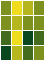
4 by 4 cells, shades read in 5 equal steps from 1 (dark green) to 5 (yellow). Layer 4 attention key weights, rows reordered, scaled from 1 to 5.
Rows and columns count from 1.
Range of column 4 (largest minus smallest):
1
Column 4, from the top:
3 3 2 3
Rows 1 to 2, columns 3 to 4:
4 3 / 3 3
